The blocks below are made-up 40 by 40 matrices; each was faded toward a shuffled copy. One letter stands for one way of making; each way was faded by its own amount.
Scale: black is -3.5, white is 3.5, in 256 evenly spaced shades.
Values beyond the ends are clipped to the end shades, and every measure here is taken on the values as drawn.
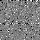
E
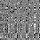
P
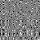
P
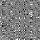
P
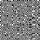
P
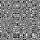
P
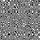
P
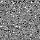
E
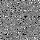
E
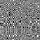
P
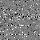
E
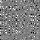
P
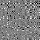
P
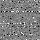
E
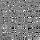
P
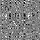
P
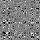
P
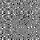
P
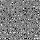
E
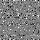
E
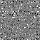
E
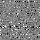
E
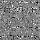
E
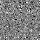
E
